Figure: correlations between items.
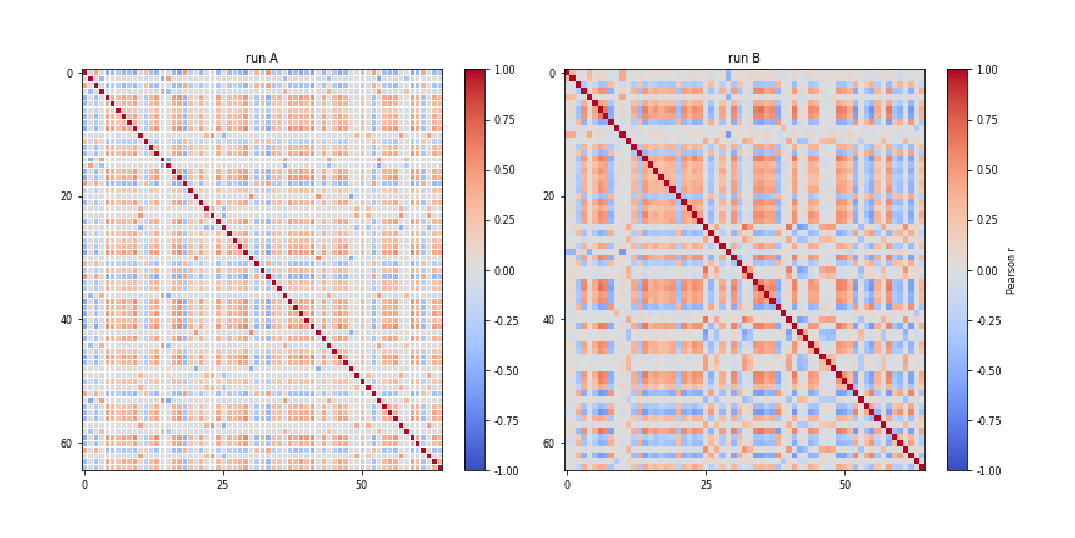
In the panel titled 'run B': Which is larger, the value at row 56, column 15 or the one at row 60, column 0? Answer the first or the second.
the first
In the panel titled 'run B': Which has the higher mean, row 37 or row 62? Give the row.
37
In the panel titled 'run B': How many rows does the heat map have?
65
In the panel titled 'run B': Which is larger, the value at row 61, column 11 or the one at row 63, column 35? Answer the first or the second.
the first
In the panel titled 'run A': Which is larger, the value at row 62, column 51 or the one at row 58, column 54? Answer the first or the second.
the first
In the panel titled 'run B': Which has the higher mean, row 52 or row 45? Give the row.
45
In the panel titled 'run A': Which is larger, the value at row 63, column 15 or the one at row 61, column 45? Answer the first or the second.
the first
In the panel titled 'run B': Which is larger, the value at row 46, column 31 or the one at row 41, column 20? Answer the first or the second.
the first
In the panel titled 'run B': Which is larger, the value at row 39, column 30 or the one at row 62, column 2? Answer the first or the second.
the second
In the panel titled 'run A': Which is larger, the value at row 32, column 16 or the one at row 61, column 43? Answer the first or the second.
the first
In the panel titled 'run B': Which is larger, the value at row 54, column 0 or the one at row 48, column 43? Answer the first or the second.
the first
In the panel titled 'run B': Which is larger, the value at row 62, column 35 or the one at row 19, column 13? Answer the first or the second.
the second
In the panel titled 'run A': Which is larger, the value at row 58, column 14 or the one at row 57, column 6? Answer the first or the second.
the first
